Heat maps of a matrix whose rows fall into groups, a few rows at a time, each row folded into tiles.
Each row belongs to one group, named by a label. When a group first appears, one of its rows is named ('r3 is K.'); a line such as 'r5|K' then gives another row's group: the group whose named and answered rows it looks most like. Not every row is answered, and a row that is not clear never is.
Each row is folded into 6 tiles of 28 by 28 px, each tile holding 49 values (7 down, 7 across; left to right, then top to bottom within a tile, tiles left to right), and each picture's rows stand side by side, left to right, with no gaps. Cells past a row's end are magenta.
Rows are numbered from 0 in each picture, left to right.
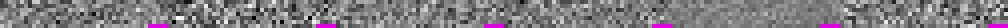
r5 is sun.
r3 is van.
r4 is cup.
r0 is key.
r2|sun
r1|van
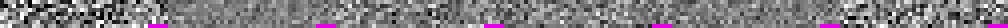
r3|cup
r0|key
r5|sun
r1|van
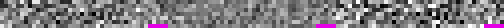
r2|key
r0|key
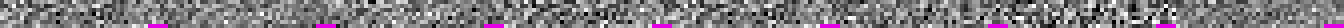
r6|van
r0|key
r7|key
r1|cup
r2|cup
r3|key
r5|van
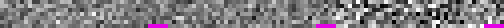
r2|key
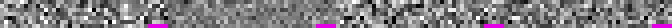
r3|van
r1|van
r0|sun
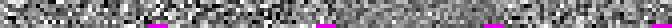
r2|cup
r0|sun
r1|key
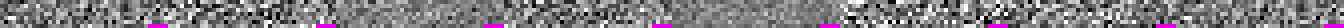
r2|cup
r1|key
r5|sun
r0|van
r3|key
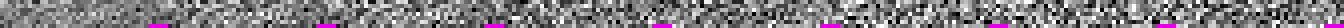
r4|key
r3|van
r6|sun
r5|sun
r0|cup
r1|cup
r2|cup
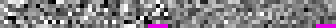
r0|sun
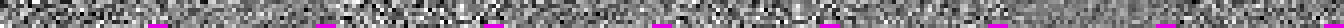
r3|key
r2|sun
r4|sun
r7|van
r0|key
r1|cup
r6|van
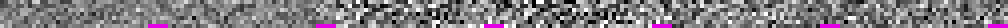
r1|sun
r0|key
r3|key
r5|van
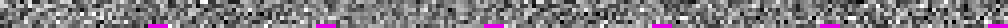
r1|key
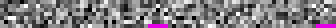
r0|van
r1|sun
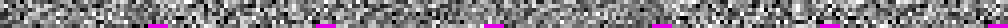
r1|sun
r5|sun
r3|cup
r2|key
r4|sun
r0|cup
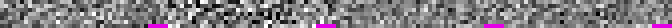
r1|key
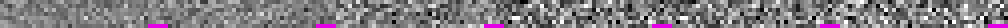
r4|van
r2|key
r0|sun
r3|van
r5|sun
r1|cup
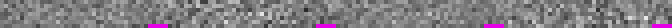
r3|sun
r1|cup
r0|cup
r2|cup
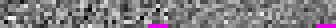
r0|van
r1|cup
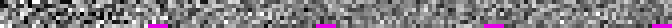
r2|sun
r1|cup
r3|cup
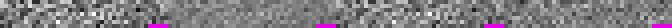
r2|cup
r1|cup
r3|van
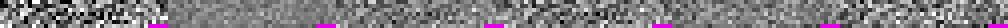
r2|key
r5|cup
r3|key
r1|cup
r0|key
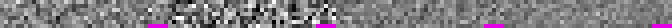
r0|sun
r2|van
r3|cup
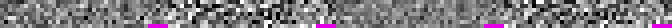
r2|van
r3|key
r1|key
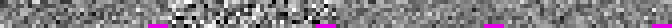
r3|sun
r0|key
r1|sun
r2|cup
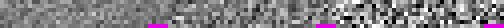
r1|van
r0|cup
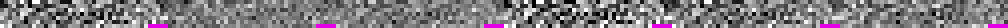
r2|key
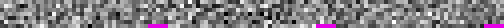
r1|key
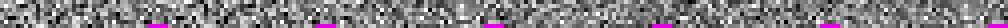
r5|sun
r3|cup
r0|sun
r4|van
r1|sun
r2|sun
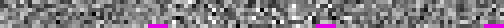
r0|key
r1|sun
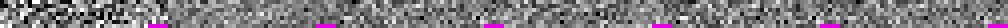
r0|key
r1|cup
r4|van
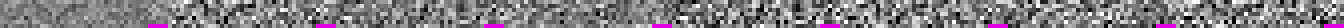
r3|key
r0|sun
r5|sun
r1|sun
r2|van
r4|van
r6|cup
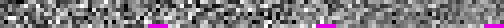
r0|van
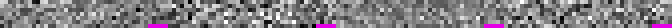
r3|sun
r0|cup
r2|sun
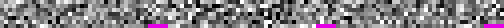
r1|key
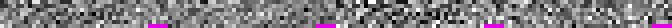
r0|key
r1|cup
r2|key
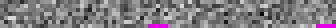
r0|van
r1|key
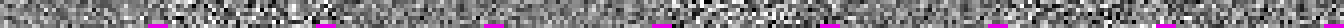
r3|sun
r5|van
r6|key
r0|sun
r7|van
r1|sun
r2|van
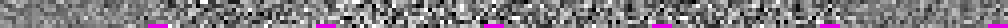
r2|sun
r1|key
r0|sun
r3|van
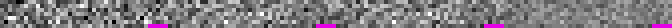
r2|cup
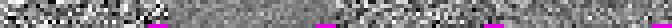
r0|sun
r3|sun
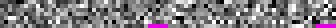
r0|van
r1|sun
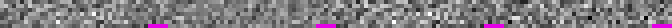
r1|van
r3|van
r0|cup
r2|cup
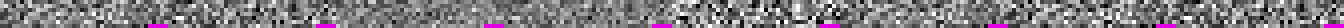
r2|key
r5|cup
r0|cup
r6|cup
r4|sun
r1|van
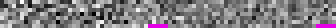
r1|van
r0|key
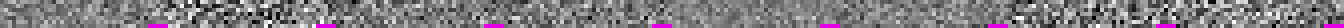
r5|cup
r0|sun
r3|van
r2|van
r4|sun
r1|key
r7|cup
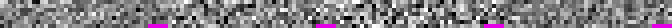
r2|sun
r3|van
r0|cup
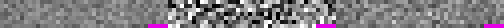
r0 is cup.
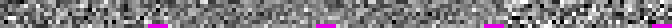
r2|key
